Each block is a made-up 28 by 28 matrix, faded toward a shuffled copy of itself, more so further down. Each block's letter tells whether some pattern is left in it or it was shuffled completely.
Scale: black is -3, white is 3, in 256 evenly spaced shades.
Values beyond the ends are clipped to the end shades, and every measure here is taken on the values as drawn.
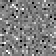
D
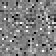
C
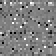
C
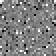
C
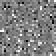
D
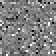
C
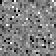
D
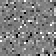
C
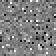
C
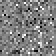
C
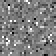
C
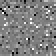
C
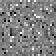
C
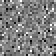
C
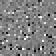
C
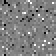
D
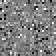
D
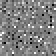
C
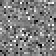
D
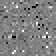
C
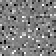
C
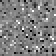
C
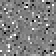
D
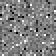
D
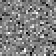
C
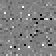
C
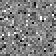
D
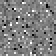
D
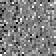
C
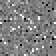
D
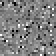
D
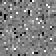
D
